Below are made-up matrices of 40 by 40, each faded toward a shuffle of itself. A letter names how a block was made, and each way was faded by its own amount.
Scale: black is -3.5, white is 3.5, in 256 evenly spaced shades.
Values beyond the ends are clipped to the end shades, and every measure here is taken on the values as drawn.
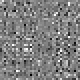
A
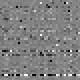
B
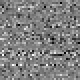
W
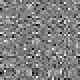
A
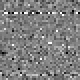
W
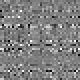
B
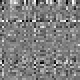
B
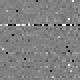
B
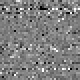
W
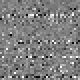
W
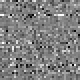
W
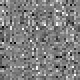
A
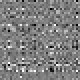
B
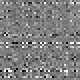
B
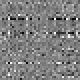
B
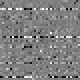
B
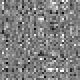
A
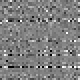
B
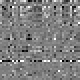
B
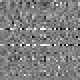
B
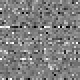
W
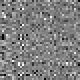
A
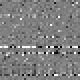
B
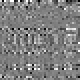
B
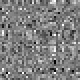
A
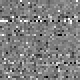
W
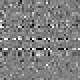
B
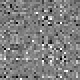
A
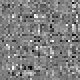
A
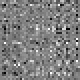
A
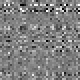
B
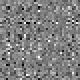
A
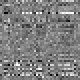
B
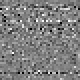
W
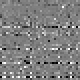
B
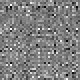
A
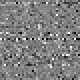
W
